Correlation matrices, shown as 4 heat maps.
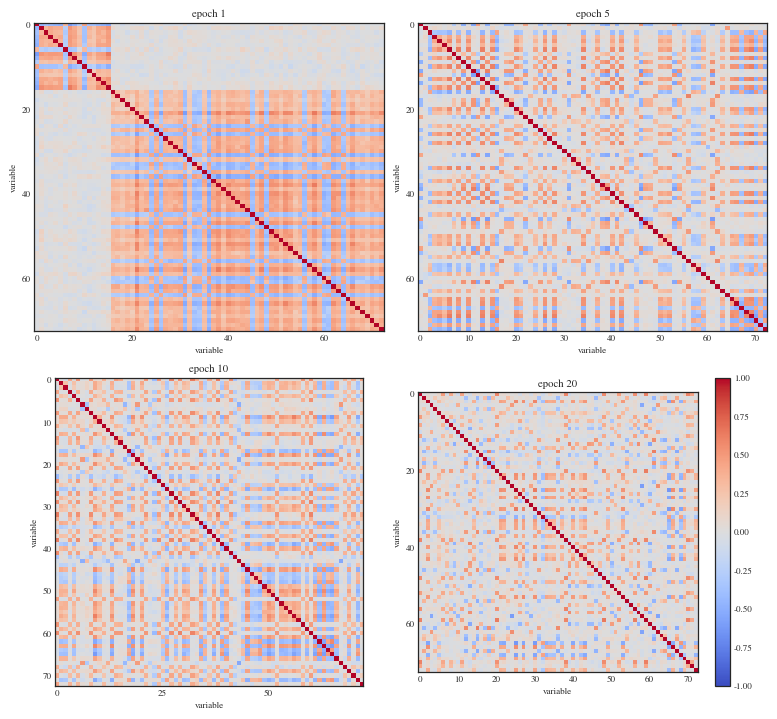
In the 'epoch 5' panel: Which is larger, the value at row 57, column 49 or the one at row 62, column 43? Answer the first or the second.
the second
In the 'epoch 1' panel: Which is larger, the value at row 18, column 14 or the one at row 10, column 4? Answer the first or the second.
the first
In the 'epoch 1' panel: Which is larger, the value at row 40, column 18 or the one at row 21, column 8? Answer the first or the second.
the first
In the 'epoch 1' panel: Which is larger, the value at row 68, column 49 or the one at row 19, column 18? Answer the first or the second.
the first
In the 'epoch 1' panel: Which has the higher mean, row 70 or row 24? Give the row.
70
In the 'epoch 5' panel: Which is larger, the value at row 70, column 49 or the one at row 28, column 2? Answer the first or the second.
the first
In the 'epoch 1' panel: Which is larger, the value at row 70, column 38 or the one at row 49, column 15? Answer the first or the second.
the first
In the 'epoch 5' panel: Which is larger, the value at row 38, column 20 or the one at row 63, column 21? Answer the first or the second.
the second
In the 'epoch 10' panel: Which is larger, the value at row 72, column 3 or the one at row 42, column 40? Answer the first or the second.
the first
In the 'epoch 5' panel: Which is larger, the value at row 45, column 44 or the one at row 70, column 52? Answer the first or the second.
the first
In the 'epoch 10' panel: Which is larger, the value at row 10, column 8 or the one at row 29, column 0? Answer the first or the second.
the second
